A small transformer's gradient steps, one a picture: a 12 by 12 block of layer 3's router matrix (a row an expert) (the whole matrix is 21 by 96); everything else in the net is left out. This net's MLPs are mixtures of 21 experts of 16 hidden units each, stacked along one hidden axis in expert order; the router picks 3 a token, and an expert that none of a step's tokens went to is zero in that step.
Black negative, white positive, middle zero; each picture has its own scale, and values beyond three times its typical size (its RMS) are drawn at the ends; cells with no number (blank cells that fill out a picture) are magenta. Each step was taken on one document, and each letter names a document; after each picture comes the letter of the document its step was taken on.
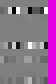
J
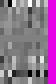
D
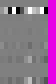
J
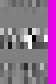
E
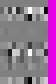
J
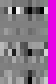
J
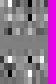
D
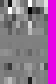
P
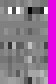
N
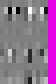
N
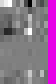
P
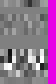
D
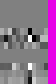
E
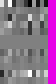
D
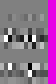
E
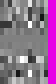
D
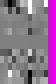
N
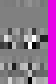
E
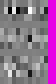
D
